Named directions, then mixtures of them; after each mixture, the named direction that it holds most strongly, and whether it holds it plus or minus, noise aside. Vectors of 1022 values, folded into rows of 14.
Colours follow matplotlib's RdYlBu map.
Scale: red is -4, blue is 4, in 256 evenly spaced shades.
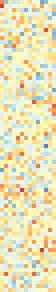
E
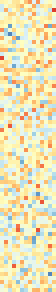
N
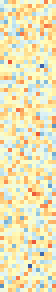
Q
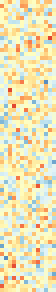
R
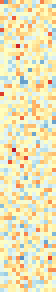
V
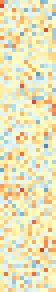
E, plus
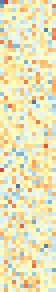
E, minus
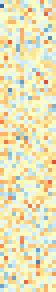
R, minus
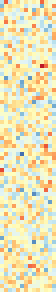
E, minus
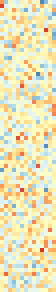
E, plus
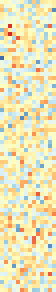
N, minus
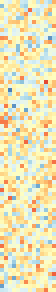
R, minus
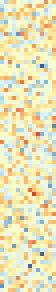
Q, plus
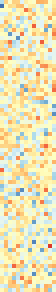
E, minus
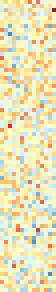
N, plus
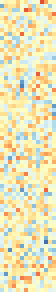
E, minus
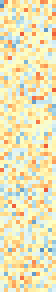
E, minus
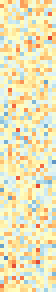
R, plus
